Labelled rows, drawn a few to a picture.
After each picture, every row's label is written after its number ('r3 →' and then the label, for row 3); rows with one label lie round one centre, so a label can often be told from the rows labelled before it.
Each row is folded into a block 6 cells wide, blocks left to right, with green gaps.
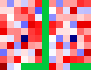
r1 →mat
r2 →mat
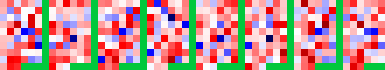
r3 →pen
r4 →mat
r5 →pen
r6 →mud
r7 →mat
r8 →mat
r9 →pen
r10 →pen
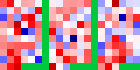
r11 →pen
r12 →mat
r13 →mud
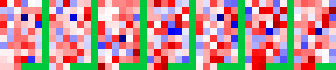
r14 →mud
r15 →mud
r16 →mat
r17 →pen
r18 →mud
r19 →pen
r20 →pen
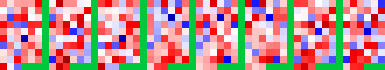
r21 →mat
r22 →pen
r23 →mat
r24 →mud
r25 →mud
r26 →mud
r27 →pen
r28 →pen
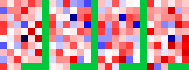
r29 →mat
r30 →mud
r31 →mud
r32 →mat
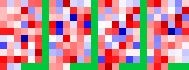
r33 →mat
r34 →mud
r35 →pen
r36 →pen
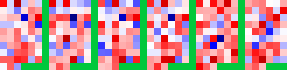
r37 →mud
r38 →mud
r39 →mud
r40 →mud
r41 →mat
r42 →pen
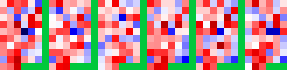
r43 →pen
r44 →pen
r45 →mud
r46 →pen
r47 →pen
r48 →pen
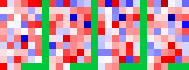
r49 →mat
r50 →mud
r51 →mud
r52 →mud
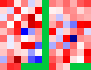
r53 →pen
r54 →mat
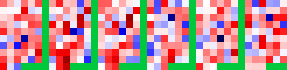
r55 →mat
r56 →pen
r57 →pen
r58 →mud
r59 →mat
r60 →mud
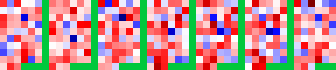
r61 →mud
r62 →mat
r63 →mud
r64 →pen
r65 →pen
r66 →pen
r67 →mud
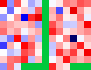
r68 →mud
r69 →mat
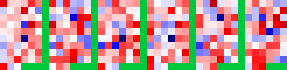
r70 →mat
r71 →mud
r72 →mat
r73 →mat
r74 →mud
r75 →pen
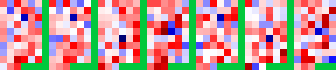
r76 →mud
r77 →mud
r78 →mat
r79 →pen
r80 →mud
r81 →mat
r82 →pen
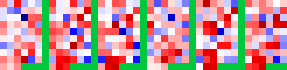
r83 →mud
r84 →pen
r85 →pen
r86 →mud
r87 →pen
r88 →pen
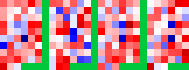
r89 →mat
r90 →pen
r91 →mat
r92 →mat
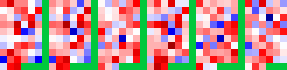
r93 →pen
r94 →pen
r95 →mat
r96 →pen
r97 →mat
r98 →mud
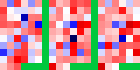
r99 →mud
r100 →mat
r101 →mat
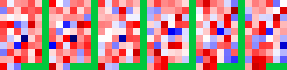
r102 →mat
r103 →mat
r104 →mat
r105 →pen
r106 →pen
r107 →pen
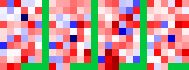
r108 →mud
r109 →mat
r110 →pen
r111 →mat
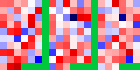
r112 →pen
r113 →mud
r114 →mud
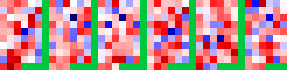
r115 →pen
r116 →mud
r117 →mud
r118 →pen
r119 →mat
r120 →mud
